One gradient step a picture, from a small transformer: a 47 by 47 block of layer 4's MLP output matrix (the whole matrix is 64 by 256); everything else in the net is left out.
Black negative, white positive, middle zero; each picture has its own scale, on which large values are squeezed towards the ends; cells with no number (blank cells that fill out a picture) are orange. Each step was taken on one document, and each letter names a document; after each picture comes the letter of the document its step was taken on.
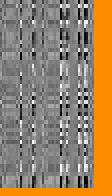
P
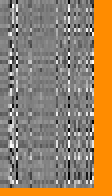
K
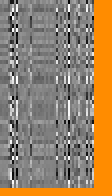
K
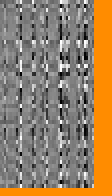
P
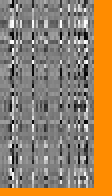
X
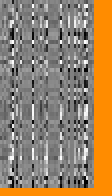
X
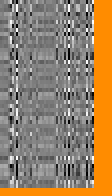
K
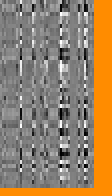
P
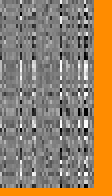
P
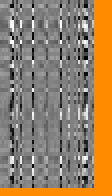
X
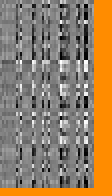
P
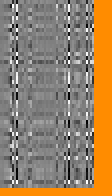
K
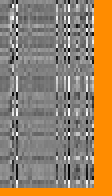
K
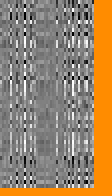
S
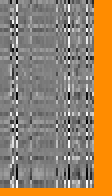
K
